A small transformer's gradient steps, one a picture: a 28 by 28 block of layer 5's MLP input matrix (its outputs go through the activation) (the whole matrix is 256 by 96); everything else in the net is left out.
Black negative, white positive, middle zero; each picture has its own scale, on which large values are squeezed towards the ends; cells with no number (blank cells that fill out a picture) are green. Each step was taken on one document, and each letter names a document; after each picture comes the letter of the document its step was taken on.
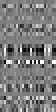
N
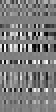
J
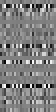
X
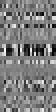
N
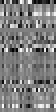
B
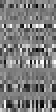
N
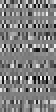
J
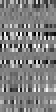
J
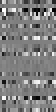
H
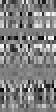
B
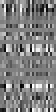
X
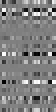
H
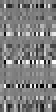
N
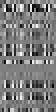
X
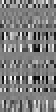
J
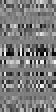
N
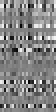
B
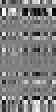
H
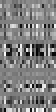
N
